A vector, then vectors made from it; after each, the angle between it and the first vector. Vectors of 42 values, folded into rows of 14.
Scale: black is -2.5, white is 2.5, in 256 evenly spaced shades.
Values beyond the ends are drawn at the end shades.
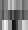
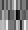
partly aligned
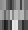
nearly opposite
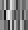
orthogonal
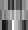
nearly opposite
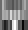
nearly opposite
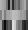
nearly opposite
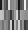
orthogonal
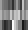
nearly opposite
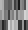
partly opposed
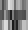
nearly parallel
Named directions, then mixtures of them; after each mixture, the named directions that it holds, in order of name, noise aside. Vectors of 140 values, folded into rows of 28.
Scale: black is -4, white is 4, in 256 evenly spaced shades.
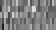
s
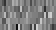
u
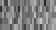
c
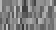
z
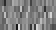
u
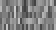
z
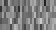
c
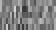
z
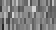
s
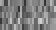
c, z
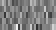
c, u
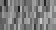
c, u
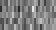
c, s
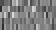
s, u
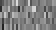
s, u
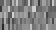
s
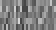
z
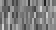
c, s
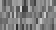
u, z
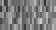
c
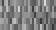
c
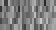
c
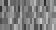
c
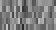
z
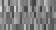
c, z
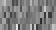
u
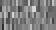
s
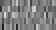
s, u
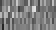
s
